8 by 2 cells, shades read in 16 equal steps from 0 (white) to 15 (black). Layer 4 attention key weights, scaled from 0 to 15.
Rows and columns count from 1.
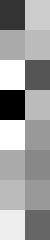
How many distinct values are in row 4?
2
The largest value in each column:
15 10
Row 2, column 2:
4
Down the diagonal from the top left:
12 4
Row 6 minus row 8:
4 -2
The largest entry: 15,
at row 4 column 1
